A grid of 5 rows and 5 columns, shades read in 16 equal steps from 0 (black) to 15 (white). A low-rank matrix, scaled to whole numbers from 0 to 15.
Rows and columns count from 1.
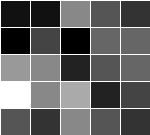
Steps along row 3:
down down up up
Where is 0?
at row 2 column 1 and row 2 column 3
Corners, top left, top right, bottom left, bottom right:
1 3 5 3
